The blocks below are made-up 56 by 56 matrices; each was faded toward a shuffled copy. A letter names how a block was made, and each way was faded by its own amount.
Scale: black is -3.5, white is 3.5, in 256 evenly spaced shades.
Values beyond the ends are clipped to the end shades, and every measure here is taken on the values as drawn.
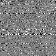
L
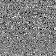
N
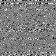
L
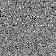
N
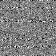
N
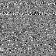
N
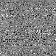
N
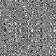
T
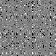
T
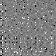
T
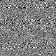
N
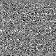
N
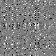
T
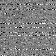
L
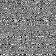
N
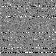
L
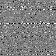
L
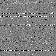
L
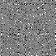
T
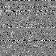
L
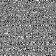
N
